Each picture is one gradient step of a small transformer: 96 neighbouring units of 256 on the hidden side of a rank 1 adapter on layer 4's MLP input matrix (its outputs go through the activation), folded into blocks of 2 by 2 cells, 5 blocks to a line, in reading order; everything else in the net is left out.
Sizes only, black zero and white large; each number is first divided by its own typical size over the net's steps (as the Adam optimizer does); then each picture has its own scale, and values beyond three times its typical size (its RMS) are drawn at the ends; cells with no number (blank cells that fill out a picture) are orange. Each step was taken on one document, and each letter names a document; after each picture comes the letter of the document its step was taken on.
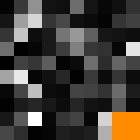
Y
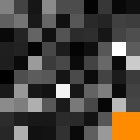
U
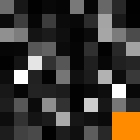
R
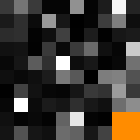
R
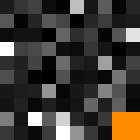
Y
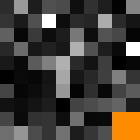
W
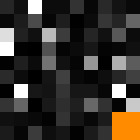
R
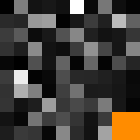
Y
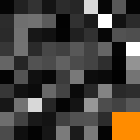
W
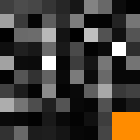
U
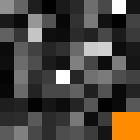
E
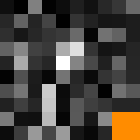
E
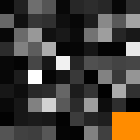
R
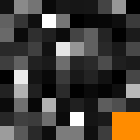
W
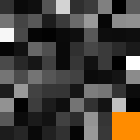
U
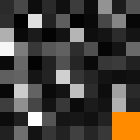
Y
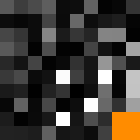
U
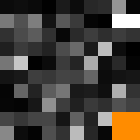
E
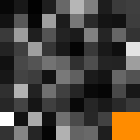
W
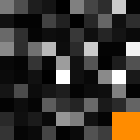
R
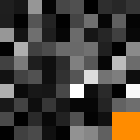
E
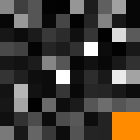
R
